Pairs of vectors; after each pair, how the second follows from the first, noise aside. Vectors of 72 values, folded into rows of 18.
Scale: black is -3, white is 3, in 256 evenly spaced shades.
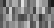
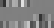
partly zeroed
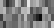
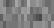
shrunk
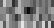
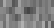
shrunk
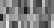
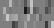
partly zeroed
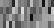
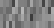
shrunk
